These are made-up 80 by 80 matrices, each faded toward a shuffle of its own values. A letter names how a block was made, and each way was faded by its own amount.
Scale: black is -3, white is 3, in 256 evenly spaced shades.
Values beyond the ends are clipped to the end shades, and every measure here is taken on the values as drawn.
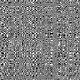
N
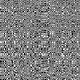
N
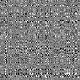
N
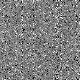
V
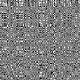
N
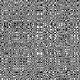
N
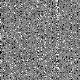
V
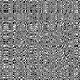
N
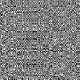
N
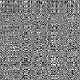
N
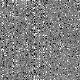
V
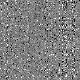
V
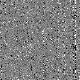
V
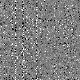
V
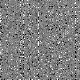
V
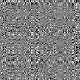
N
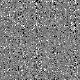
V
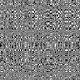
N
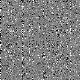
V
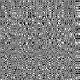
N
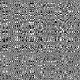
N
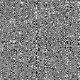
V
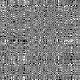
N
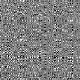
N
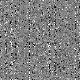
V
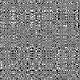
N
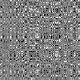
N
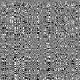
N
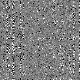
V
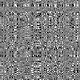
N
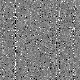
V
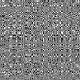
N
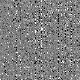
V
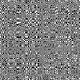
N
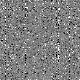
V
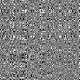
N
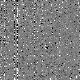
V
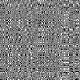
N
